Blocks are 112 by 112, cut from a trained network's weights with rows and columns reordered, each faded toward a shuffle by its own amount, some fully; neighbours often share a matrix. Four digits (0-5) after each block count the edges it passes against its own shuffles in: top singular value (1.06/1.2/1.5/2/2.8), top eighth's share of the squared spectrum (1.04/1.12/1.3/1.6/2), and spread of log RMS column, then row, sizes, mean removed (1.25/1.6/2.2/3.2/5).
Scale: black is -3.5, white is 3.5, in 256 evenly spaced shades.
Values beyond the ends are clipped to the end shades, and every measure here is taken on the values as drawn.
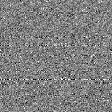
4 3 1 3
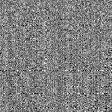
3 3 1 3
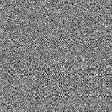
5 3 1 3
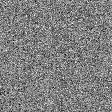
1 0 0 0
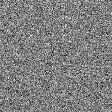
2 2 1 0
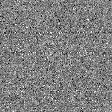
3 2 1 1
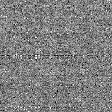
4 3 1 2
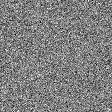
1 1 0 0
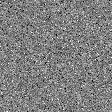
0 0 0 0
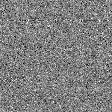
3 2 0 1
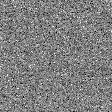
1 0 0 0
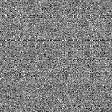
4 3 1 2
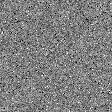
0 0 0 0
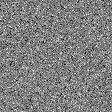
0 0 0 0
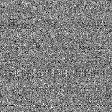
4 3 1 2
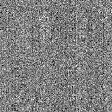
3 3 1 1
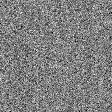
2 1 0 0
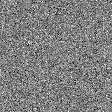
0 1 0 0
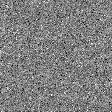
2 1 0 0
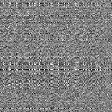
5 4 2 3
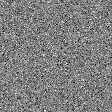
0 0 0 0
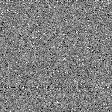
3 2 0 1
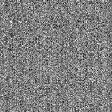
3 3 1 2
